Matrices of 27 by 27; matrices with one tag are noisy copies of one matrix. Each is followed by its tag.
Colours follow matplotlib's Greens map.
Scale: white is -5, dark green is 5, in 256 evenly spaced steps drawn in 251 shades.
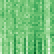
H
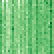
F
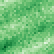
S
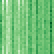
F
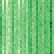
F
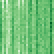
F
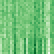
H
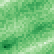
S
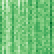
F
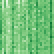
F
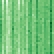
F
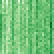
F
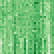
H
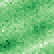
S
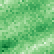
S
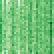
F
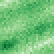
S
